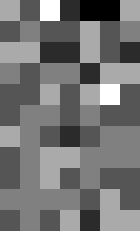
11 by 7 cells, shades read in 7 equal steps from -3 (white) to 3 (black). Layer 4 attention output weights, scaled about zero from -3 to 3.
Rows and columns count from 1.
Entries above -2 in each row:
6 7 7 7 6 7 7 7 7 7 7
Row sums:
4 3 4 1 -1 4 3 -1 3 1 1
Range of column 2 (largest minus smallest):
2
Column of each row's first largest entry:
5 1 3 5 1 1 4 1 1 5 5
